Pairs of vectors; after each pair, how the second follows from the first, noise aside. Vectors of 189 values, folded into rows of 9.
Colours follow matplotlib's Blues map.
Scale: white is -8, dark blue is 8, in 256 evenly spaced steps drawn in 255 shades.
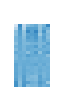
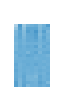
shrunk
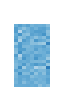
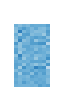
negated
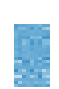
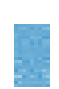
shrunk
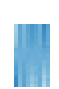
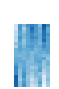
scaled up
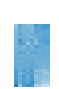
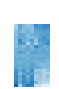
scaled up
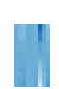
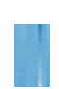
shrunk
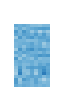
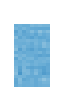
shrunk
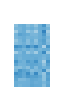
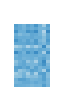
negated
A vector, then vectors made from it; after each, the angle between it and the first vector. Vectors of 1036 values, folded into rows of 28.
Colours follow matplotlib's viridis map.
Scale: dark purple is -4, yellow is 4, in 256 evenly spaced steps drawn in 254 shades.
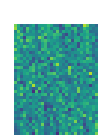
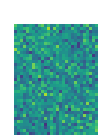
partly aligned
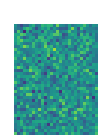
partly aligned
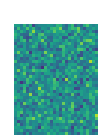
orthogonal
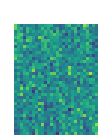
nearly parallel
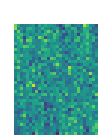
nearly parallel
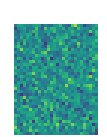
partly opposed
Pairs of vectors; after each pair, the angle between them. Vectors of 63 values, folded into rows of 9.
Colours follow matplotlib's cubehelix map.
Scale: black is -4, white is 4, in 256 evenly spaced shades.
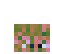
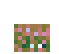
nearly opposite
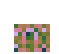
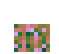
nearly parallel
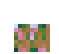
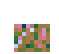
orthogonal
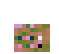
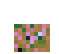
partly opposed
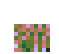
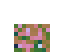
partly opposed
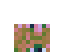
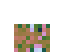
nearly opposite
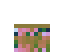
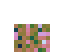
orthogonal
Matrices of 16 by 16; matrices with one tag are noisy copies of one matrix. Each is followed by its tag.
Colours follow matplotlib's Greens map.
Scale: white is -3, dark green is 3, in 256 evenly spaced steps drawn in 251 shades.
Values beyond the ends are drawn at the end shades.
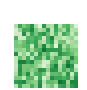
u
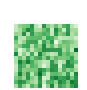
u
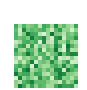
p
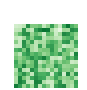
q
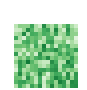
u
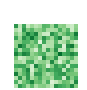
p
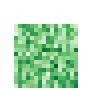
u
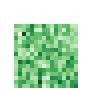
u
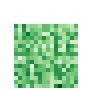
p
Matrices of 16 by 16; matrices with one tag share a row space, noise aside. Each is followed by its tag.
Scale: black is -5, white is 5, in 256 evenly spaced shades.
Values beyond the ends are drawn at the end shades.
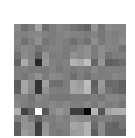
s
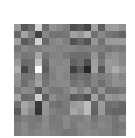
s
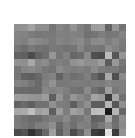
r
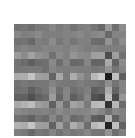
r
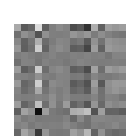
s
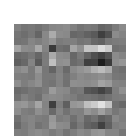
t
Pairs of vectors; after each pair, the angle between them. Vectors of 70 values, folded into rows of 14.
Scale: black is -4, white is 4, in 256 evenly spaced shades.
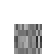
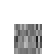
nearly parallel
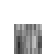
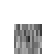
partly opposed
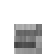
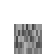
orthogonal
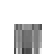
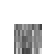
nearly parallel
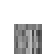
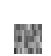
orthogonal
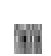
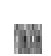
nearly parallel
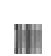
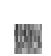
partly aligned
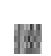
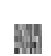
orthogonal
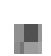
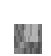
nearly opposite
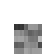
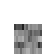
nearly parallel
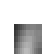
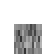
orthogonal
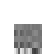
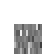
orthogonal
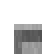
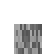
orthogonal
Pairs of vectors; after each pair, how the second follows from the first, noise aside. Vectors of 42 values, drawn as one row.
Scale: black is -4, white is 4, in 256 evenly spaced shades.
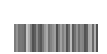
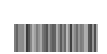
negated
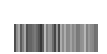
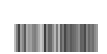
negated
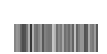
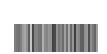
negated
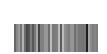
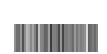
negated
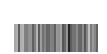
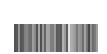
negated
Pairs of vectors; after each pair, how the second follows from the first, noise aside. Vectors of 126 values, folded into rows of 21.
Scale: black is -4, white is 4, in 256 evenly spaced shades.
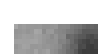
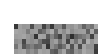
shuffled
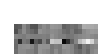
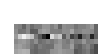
reversed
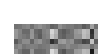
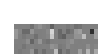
partly zeroed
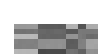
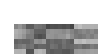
reversed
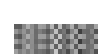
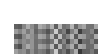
copied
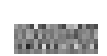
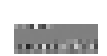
partly zeroed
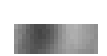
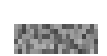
shuffled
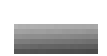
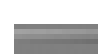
partly zeroed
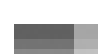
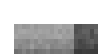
negated
